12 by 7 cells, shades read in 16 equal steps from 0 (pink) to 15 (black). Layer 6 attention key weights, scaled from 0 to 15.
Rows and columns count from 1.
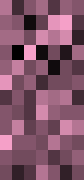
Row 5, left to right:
6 3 8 6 14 8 10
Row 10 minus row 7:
-10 0 -3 4 -1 3 -3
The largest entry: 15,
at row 4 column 2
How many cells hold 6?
7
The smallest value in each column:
0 3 0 2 1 0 4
